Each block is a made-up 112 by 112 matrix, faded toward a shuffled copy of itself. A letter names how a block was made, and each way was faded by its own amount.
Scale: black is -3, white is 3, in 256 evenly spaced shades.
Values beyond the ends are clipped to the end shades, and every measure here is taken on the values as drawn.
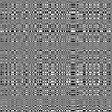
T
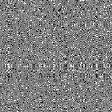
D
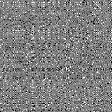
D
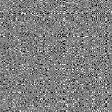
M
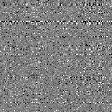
M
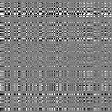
T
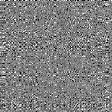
M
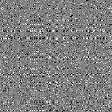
M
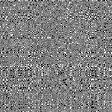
M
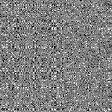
D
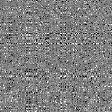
M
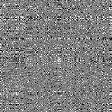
M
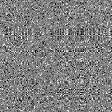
D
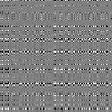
T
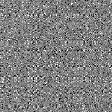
D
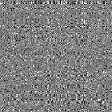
M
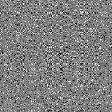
D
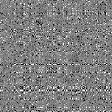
M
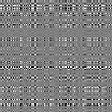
T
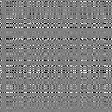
T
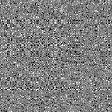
D
